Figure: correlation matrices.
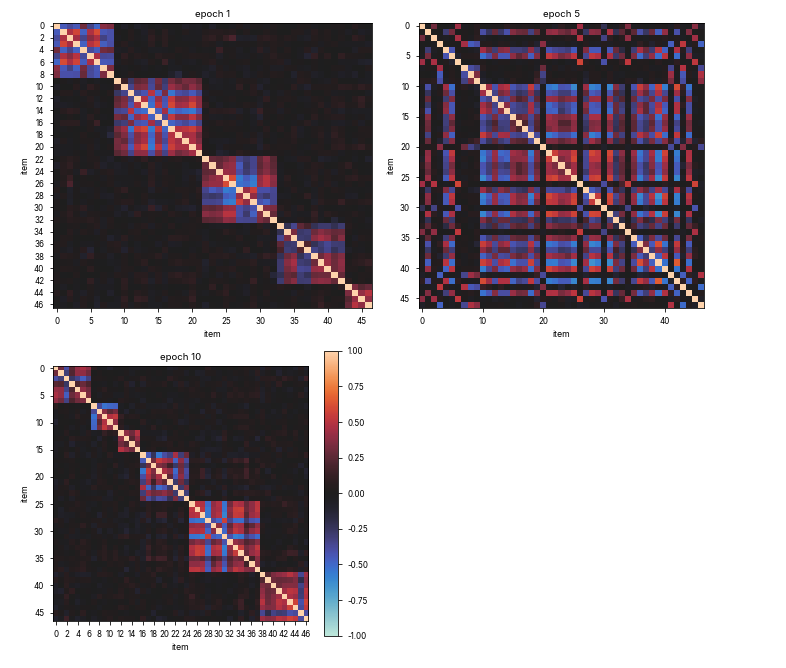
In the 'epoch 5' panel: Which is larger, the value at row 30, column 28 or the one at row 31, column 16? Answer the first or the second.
the second
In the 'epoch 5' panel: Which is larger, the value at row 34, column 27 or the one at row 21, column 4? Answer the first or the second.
the first
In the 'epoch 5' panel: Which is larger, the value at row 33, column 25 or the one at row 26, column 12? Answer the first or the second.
the first
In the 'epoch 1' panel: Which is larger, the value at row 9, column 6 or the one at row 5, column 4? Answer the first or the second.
the first
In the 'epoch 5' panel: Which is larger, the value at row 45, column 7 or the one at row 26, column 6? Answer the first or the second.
the second
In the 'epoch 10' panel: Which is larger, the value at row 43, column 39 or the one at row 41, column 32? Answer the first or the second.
the first
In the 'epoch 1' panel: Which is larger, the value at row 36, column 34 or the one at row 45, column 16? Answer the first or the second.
the second
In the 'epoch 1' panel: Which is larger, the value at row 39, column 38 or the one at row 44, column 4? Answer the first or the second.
the first
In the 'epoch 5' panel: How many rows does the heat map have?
47
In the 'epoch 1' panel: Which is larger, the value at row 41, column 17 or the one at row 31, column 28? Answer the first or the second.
the first
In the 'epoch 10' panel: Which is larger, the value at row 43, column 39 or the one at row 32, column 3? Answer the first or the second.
the first
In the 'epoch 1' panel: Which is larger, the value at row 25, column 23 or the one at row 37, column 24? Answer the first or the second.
the first
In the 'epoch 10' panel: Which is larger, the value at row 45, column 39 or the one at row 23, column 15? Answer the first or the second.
the second
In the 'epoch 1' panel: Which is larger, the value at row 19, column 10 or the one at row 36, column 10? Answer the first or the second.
the first
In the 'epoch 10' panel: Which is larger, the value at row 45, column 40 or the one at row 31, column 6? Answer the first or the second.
the second
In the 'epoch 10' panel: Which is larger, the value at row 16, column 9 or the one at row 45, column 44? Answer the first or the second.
the first
